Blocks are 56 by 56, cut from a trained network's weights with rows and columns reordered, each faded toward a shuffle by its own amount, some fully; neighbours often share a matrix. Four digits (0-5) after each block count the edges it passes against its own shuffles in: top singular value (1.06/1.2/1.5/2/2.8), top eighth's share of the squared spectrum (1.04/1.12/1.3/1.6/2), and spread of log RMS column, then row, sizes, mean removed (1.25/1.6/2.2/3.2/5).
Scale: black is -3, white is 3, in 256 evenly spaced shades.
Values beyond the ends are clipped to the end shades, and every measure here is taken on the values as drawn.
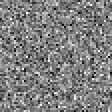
1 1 0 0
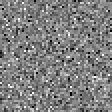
0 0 0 0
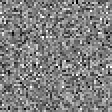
3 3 1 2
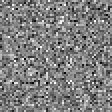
3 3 1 2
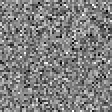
2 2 0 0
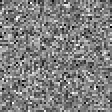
0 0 0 0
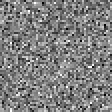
2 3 0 1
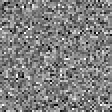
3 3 0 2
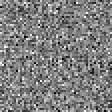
2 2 0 1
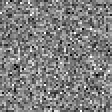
0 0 0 0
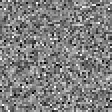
0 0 0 0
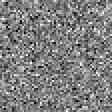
0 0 0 0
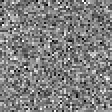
1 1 0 0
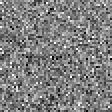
0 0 0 0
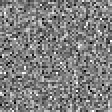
1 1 0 0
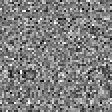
3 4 1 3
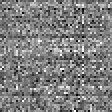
3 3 2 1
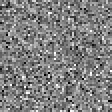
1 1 0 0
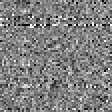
4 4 0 3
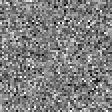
1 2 1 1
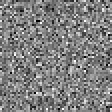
2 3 2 2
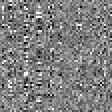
3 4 3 2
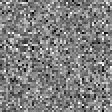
2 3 2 1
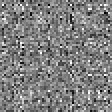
3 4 3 2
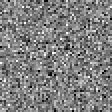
1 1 0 0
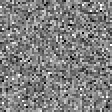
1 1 0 0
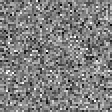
1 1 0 0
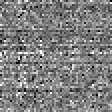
3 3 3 1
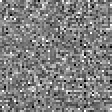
1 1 1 0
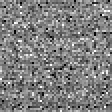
2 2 1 0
